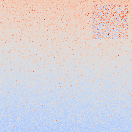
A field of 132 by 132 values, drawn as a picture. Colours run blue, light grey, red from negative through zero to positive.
Roughest part: top right. Odd rows or columns: none. Odd patch: rougher, in the top right. Average level on the scale: 50%. Slope: up to the top.
